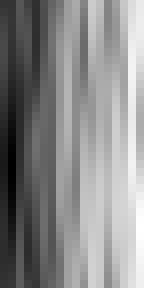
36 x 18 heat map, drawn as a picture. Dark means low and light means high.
Seam: vertical, 40% of the way across, the right part higher. Slope: up to the right. Ninth with the highest average: bottom right. Grain: streaks running down.
